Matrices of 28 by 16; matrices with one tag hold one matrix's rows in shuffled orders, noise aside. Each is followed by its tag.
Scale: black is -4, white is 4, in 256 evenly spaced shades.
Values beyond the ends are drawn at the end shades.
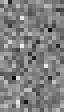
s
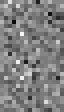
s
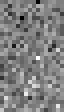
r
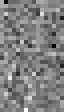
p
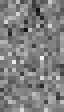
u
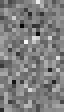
r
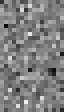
p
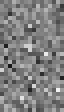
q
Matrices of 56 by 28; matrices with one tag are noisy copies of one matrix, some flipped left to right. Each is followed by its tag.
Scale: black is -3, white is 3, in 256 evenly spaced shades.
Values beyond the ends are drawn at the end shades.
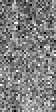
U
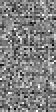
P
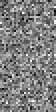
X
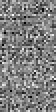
P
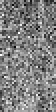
U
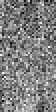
U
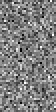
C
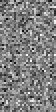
X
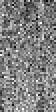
U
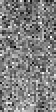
U
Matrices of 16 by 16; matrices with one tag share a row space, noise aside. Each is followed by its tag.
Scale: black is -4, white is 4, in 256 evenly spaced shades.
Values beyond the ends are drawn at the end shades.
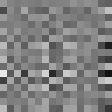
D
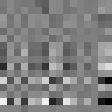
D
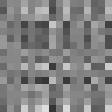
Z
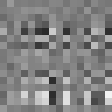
Z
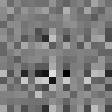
Z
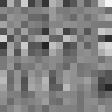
D
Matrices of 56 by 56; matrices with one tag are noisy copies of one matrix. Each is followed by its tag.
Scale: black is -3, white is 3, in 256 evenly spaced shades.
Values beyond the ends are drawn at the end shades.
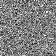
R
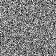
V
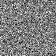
R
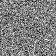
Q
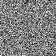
R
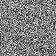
V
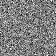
V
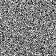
V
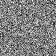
V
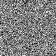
R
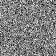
V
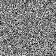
R
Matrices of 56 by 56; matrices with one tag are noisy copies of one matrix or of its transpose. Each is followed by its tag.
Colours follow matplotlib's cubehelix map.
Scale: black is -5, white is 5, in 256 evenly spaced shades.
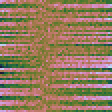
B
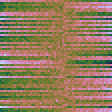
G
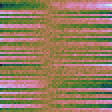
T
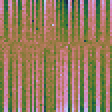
B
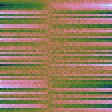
T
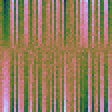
T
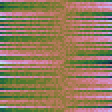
G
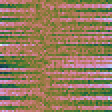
B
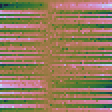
T
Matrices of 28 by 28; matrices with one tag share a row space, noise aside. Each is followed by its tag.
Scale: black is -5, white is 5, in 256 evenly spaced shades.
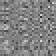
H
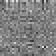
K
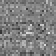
K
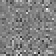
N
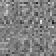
H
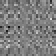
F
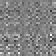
F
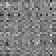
F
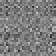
F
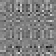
N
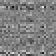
K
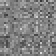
H
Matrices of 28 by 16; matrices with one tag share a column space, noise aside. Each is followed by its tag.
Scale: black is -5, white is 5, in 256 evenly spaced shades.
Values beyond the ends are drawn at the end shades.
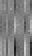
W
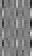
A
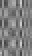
A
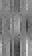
W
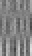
W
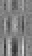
W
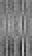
W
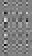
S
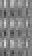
A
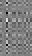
S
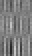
W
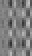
A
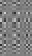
S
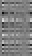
S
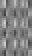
A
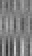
W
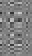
S
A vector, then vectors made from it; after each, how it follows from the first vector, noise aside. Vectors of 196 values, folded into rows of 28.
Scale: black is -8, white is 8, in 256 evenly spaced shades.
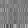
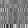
scaled up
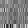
scaled up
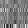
scaled up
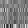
scaled up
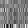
scaled up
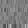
sign-scrambled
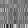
scaled up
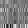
scaled up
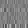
sign-scrambled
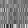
scaled up
